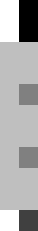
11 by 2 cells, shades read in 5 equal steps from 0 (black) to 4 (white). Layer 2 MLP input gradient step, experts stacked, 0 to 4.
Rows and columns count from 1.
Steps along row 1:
down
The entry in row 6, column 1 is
3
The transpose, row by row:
4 4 3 3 3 3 3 3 3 3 4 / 0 0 3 3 2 3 3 2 3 3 1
